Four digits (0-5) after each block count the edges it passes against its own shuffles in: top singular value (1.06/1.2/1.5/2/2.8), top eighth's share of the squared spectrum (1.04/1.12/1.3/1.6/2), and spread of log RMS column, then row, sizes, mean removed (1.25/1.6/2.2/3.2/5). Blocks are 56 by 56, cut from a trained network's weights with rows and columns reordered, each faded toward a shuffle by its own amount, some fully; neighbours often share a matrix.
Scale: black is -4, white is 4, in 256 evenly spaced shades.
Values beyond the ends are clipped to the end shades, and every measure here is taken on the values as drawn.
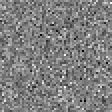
2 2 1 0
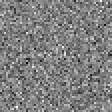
2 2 0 0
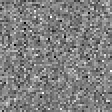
1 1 0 0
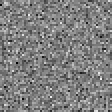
1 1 0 0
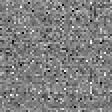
1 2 1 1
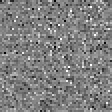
1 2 1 0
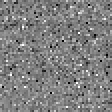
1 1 0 0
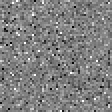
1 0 0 0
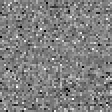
1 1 0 0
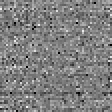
2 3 2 1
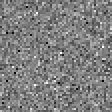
0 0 0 0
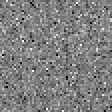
0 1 0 0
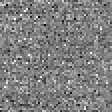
2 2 1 0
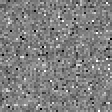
0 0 0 0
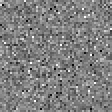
0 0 0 0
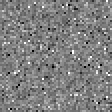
0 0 0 0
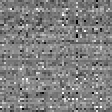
3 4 3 2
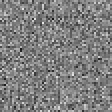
3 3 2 0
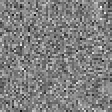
3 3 1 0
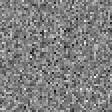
2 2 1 0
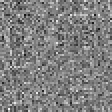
3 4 2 2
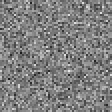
3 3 1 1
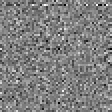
3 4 1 1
